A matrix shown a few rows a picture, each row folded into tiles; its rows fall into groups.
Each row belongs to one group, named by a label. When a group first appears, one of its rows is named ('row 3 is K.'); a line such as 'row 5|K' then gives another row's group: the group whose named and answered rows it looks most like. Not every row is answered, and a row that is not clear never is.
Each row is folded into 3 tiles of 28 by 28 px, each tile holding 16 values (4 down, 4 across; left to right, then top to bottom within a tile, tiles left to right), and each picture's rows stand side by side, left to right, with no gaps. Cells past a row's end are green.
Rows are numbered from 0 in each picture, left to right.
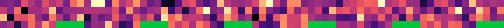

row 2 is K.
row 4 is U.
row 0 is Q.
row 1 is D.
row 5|K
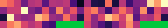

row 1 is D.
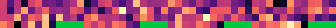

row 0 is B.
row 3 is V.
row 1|K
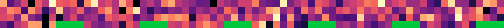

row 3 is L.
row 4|U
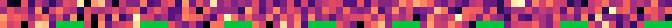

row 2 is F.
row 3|B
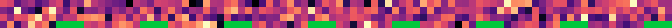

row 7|U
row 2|V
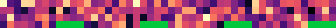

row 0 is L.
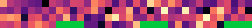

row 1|D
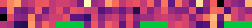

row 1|L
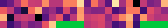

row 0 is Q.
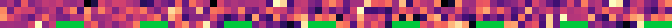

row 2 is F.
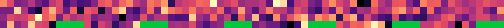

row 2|U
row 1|Q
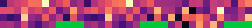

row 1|U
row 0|U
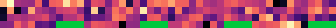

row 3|V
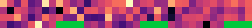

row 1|U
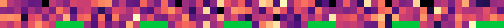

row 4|B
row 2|K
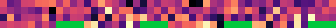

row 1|B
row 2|V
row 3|B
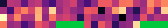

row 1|Q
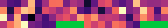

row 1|K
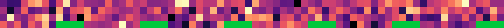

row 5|U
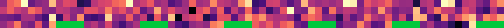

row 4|D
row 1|U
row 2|Q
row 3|K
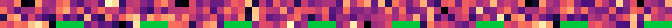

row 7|B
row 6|V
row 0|V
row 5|L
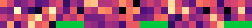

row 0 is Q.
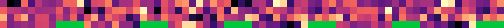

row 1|K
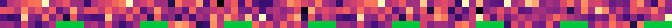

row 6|L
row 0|U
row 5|F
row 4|U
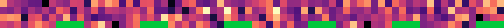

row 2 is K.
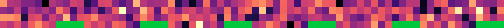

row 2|B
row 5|K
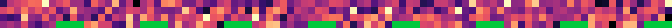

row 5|K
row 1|B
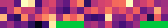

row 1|U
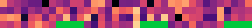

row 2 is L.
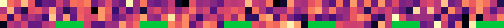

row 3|V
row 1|F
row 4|F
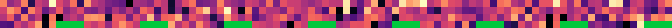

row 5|L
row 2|K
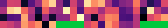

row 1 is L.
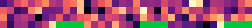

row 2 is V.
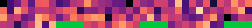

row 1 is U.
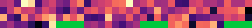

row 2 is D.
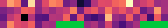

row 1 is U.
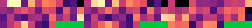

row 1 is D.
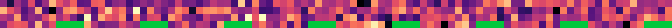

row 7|F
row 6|L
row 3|L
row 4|V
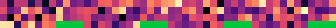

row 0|B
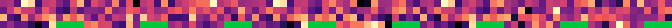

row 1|B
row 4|V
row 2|U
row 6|Q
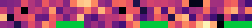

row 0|Q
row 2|V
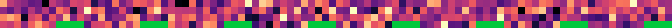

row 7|U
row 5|D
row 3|D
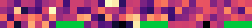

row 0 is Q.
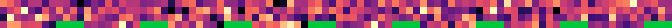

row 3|V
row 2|K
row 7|U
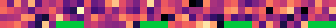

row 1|L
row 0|F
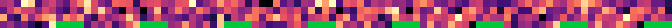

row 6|Q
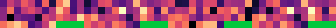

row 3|K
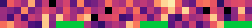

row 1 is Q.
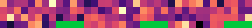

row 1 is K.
